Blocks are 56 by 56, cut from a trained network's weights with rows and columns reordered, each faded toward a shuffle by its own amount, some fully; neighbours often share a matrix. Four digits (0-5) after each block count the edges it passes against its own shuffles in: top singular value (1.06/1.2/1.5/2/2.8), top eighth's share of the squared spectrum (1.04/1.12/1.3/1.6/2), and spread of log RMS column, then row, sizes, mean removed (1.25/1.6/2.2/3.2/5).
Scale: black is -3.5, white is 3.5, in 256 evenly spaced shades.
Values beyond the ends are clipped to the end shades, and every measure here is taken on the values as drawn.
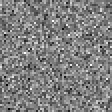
0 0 0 0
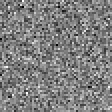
0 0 0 0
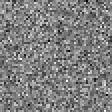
0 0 0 0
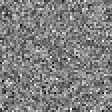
2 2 0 1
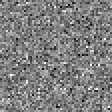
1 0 0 0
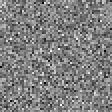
1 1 0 0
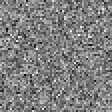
0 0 0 0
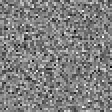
2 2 0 0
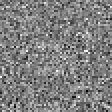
3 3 0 2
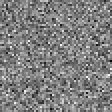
3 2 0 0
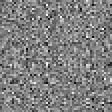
3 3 2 2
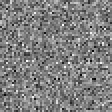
0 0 0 0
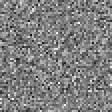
1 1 0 0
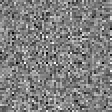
3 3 2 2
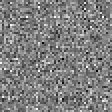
3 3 1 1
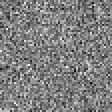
2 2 0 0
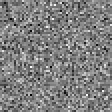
3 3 0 1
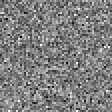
2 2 0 0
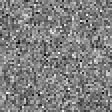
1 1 0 0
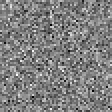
1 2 0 0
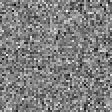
2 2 0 0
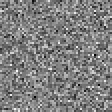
2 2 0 0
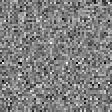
3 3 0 2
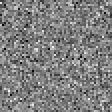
1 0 0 0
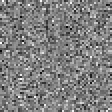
2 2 1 0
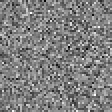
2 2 0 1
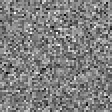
1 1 0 0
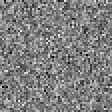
2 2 0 0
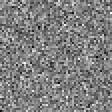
1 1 0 1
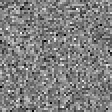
2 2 0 0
